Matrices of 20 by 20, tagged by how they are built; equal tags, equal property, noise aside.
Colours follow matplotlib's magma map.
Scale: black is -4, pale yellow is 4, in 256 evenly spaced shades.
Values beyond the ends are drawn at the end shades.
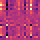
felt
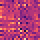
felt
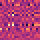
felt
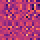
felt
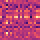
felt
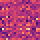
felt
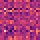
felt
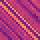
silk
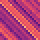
silk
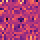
felt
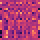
felt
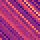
silk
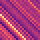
silk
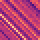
silk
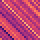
silk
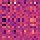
felt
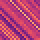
silk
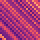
silk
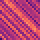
silk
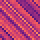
silk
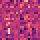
felt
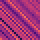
silk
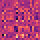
felt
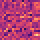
felt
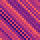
silk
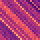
silk
